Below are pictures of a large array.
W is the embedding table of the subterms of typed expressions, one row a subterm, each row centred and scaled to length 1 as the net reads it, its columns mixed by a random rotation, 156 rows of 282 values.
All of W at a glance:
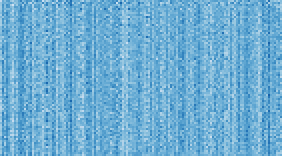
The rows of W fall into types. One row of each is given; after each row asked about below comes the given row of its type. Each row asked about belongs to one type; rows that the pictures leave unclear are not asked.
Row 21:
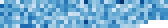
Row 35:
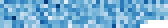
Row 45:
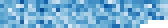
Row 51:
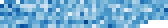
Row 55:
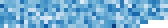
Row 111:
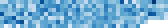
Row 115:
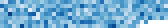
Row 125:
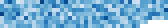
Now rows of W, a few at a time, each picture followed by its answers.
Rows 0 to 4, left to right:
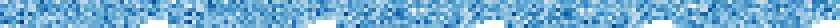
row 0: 111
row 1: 111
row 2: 115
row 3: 115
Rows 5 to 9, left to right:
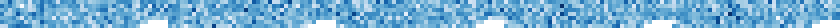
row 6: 21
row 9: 35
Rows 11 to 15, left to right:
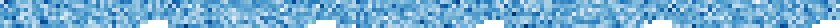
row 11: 35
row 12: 45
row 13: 21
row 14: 115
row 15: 55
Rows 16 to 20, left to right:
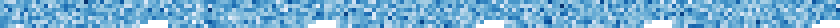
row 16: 21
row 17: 45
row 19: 35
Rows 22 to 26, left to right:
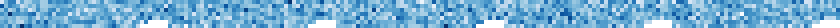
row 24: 55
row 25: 111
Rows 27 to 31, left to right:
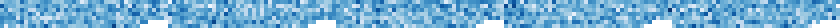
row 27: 55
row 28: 51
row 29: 45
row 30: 51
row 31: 115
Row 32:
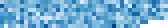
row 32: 55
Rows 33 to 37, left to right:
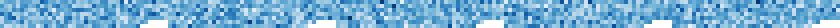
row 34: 115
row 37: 21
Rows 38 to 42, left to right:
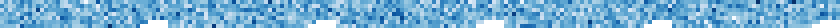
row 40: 111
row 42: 21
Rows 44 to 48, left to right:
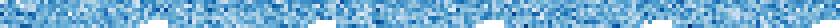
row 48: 125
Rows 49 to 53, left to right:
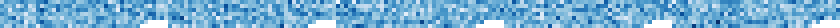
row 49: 45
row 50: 35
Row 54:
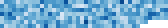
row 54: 125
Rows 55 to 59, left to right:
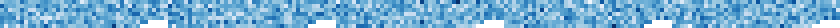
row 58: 55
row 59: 21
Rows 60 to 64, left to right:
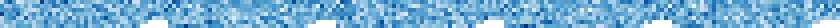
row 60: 125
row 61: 45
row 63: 115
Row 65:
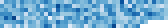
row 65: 35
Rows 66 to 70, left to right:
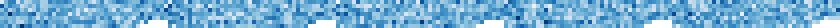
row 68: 51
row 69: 51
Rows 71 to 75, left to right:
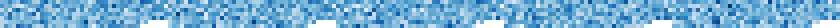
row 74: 21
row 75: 35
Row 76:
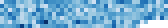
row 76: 115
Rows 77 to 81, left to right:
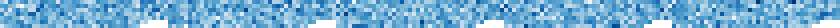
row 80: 55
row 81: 21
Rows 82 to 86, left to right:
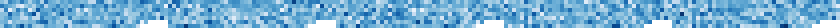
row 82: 115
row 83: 45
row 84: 115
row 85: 55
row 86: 115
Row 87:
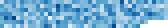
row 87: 35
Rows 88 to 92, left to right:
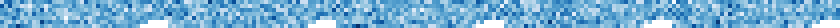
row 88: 51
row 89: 125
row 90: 115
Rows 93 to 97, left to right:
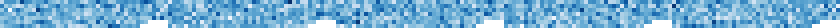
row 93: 45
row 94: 21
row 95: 111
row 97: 55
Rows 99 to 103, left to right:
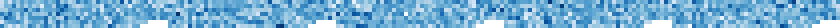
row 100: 115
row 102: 35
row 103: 21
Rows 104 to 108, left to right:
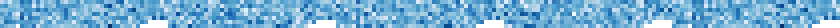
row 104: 21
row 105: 115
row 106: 55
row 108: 21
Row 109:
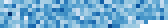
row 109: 115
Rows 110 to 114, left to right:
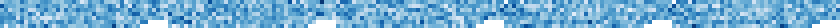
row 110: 55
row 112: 125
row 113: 51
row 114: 51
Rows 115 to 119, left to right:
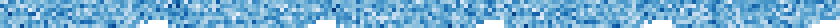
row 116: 51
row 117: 55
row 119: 45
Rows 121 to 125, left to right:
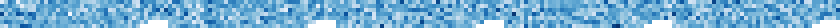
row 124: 115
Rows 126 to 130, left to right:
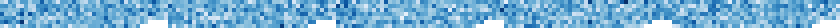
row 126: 111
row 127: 55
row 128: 51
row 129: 21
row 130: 111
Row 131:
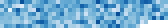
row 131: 45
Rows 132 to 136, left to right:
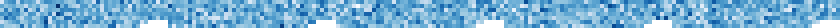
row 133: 55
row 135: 45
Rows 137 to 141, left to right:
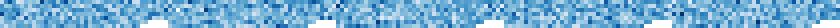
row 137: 125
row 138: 45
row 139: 55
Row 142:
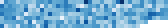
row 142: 21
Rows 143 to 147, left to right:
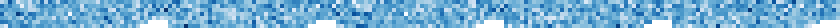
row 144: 125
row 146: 55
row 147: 21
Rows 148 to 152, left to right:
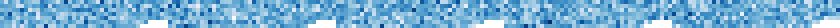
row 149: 51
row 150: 21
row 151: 115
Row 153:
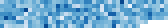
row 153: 35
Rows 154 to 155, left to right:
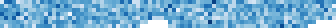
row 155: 55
